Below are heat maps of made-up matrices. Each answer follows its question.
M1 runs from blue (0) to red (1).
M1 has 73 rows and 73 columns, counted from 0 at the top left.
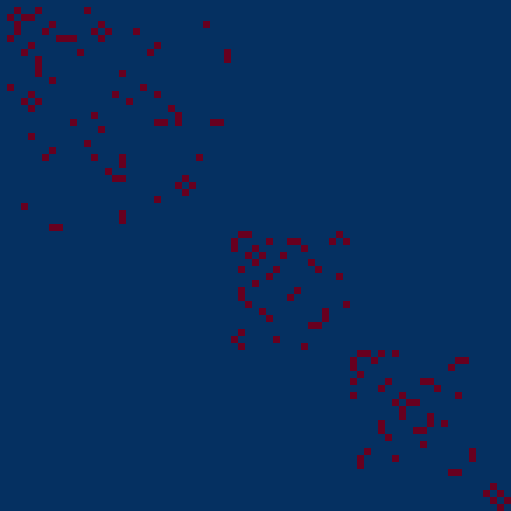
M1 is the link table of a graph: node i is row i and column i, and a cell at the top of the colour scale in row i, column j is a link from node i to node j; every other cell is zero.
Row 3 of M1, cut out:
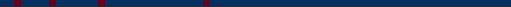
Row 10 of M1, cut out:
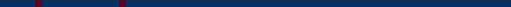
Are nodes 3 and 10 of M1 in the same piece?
yes
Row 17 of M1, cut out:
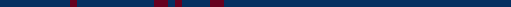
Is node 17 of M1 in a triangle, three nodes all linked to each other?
no
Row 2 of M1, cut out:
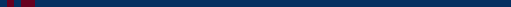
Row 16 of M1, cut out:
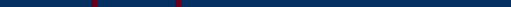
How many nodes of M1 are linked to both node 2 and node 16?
0
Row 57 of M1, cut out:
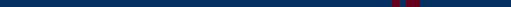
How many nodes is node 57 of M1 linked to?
3
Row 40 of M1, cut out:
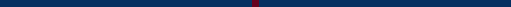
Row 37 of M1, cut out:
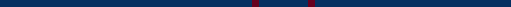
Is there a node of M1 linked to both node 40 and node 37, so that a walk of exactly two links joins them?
yes
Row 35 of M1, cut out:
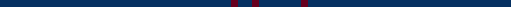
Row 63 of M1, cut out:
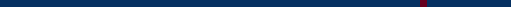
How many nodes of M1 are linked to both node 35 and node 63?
0
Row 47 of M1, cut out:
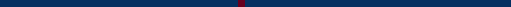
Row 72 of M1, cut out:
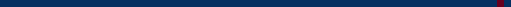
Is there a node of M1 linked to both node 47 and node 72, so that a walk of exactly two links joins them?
no
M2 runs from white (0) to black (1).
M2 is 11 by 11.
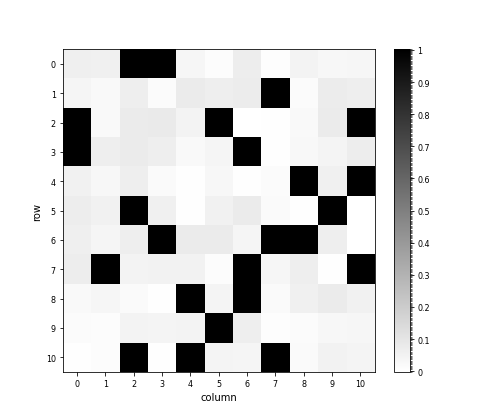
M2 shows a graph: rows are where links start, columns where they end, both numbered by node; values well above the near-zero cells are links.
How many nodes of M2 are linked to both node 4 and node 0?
0
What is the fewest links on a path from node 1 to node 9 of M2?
5
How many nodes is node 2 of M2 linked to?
3
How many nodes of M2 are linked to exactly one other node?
2
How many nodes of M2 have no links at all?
0
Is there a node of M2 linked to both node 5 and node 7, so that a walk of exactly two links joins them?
no
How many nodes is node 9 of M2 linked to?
1
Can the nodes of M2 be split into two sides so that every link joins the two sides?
no
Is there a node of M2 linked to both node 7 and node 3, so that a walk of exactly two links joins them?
yes
